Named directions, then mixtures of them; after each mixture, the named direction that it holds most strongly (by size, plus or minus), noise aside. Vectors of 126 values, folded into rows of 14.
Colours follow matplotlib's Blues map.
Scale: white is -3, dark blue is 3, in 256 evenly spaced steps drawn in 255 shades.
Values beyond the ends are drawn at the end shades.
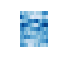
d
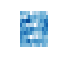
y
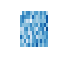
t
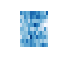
d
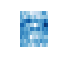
y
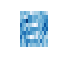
y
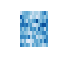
d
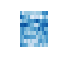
d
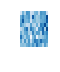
t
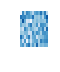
t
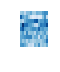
d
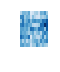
d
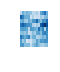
d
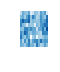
y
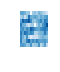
y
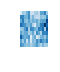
t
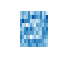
y
